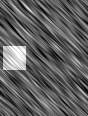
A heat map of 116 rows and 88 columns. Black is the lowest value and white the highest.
Grain: diagonal, down to the right. Ninth with the highest average: middle left. Odd patch: higher, in the middle left.
